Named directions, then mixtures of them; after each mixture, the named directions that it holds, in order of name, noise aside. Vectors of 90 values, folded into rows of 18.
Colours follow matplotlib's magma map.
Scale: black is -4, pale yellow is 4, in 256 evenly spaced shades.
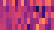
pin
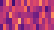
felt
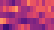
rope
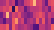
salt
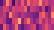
felt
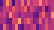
felt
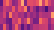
felt, pin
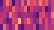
felt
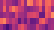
pin, rope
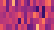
felt, pin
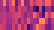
pin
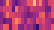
felt, salt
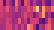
pin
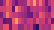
felt, salt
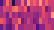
felt, rope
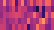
pin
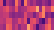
pin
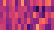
pin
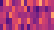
felt, pin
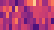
rope, salt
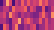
felt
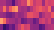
rope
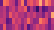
felt, pin
